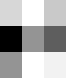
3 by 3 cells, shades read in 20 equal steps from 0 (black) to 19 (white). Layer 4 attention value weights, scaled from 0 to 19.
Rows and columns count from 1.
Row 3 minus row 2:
11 8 11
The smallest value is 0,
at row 2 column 1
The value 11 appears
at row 2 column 2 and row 3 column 1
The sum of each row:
50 18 48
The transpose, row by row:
16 0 11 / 19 11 19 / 15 7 18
